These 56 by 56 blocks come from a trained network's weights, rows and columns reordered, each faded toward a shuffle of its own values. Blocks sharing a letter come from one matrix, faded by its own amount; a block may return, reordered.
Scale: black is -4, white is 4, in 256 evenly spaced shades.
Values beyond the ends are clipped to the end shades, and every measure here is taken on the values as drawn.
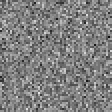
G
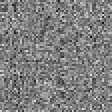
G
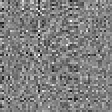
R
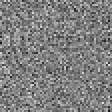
G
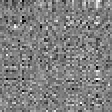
R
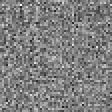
G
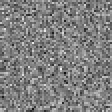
G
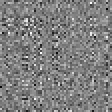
R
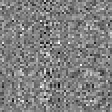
R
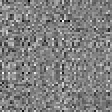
R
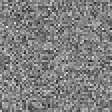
G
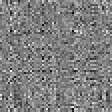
R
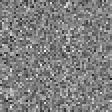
G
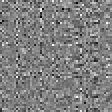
R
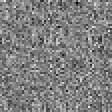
G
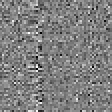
R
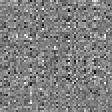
R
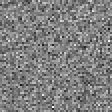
G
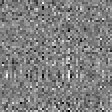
R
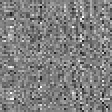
R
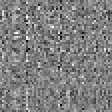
R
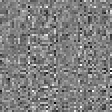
R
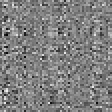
R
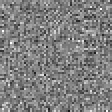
G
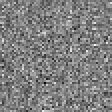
G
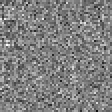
G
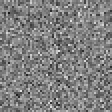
G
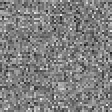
G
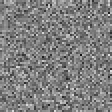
G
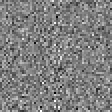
G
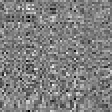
R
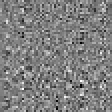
R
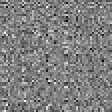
R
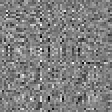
R
